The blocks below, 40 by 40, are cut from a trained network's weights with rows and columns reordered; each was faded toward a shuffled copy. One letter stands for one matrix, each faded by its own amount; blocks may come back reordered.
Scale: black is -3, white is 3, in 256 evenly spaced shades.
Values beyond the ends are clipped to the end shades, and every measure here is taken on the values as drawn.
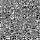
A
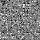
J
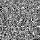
A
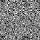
A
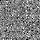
J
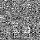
A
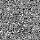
A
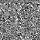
A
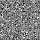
J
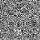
A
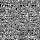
J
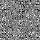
J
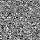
A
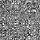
A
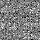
J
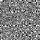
A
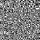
A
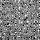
J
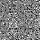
J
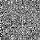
A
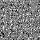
J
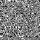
A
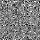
A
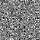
A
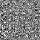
A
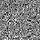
A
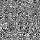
A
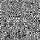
A
